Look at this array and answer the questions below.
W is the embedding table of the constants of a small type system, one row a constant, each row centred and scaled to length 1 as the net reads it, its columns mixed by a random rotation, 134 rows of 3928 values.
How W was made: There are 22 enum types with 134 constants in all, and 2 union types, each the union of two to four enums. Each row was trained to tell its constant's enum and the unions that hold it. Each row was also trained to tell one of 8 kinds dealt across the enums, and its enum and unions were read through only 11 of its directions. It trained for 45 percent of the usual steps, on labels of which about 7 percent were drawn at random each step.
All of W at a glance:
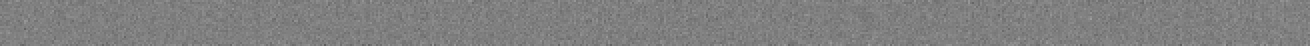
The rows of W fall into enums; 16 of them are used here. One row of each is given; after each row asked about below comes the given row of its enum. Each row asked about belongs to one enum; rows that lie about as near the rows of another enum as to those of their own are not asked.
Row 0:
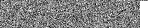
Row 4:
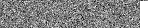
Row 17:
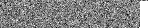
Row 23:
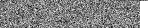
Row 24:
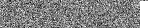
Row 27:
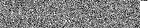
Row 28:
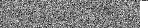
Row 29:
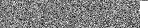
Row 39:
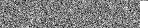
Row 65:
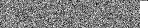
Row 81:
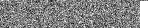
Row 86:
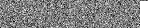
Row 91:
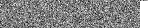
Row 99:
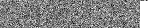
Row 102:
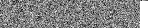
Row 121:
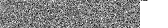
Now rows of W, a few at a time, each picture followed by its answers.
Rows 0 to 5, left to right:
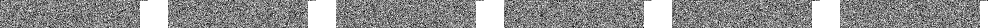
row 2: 99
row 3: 4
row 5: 81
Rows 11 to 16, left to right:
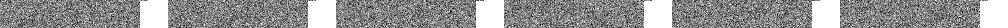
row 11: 0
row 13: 102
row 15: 102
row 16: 29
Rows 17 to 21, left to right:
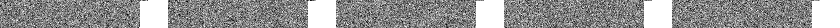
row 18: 28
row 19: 23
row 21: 4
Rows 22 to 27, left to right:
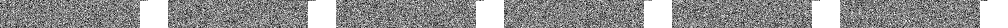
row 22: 24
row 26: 65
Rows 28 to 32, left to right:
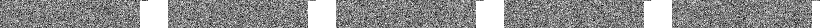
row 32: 65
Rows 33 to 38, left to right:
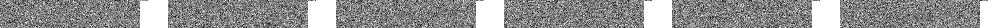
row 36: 4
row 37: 81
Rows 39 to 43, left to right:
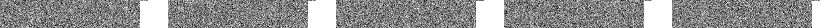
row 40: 99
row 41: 86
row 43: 4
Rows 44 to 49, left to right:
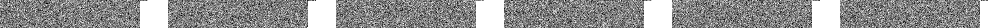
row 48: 121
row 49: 121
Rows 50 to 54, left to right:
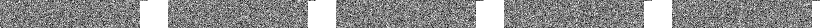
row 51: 4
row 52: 86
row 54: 86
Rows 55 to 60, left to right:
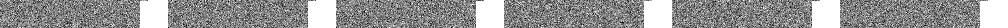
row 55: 65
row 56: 24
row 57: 86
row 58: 91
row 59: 86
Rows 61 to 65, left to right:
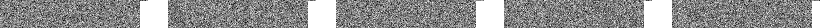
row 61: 29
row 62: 91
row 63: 27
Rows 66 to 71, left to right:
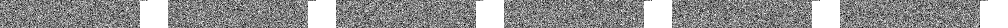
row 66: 0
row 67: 4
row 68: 0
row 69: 24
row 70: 81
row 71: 91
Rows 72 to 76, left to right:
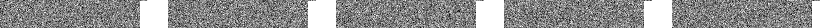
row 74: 0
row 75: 99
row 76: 86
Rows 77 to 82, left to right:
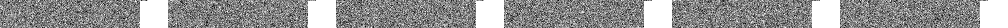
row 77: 102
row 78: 65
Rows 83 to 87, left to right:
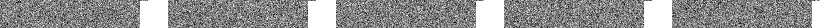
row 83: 28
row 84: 121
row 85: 91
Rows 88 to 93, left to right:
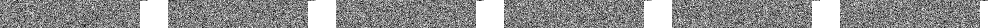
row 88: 102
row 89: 39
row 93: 91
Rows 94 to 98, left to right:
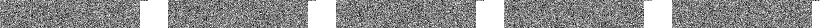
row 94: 121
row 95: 81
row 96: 65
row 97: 24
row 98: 99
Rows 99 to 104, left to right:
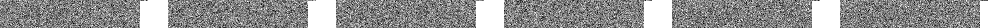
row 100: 27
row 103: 99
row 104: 121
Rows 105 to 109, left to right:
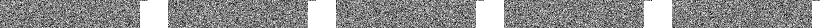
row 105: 0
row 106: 39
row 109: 4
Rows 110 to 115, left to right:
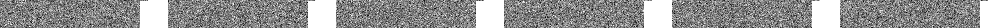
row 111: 0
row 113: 91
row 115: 102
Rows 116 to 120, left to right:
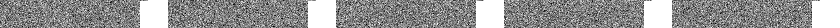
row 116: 91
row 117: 39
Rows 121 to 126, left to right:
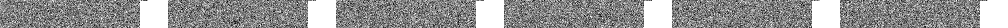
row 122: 65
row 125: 29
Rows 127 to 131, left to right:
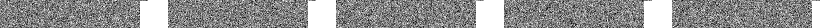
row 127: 121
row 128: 28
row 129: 0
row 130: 65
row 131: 27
